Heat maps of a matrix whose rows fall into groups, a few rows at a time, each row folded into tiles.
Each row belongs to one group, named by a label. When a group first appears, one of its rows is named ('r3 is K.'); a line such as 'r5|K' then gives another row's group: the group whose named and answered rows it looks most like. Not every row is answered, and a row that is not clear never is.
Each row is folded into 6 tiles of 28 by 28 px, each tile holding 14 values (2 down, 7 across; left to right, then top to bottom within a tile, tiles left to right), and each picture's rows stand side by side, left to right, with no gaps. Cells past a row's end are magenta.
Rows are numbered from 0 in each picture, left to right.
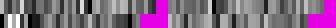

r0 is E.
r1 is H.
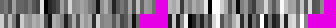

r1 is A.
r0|H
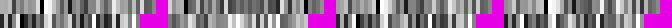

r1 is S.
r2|A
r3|A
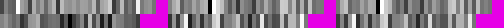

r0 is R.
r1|A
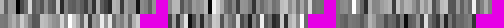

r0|S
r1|A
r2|R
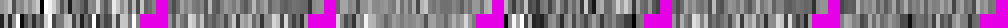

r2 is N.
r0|A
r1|H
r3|E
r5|R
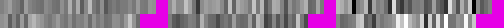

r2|S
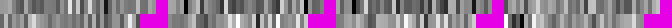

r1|S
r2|S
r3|N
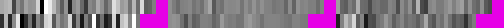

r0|A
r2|E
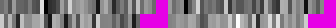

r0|H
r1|S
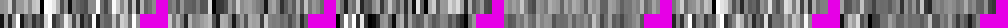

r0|A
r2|E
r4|A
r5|E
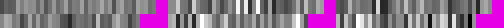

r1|N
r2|H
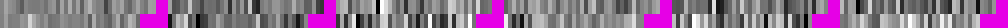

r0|N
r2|A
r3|N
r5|S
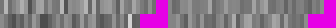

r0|R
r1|H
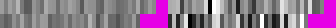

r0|R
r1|A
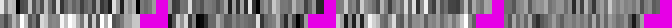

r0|S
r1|E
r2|N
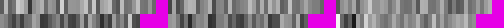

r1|R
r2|N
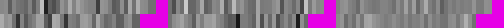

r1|R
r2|N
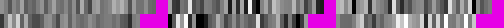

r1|E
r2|S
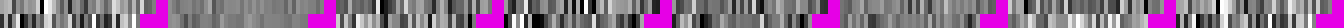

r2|H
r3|E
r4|E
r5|E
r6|S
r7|A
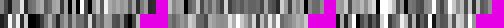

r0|E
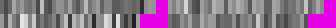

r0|H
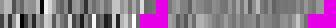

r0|A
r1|N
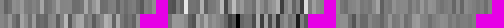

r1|R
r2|H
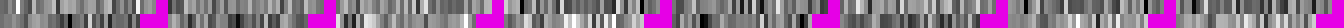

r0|R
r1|R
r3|S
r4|E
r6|S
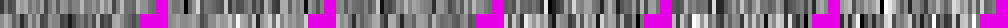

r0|R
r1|S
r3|H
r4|H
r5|A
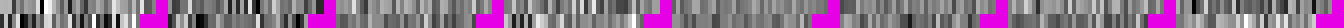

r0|A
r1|E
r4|R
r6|R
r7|S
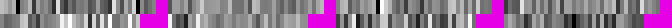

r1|N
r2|A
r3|R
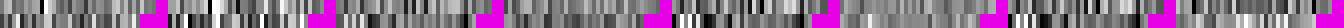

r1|A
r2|E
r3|R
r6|E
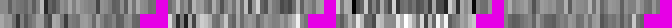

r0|H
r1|N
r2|S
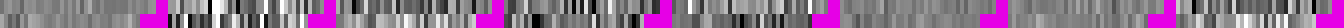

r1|A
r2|S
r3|E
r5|H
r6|N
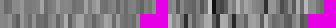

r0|H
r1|H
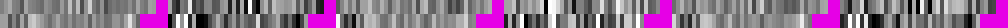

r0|N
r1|E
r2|N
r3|A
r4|N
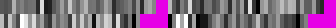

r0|H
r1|E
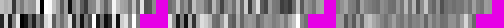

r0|A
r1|N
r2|N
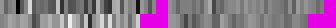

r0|S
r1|H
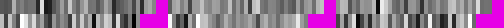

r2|A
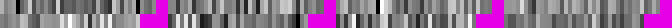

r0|S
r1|E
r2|A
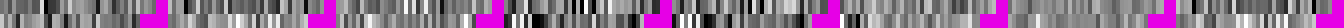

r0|H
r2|N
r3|E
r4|E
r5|N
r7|S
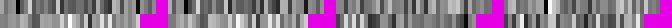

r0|S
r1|S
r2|E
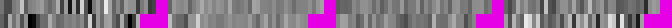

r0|E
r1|N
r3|H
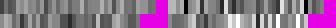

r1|S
